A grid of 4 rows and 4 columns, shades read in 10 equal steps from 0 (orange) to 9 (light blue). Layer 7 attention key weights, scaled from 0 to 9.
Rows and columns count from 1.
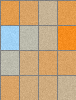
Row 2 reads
9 6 5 0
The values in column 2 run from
3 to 6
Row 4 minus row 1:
1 1 -1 3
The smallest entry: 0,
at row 2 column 4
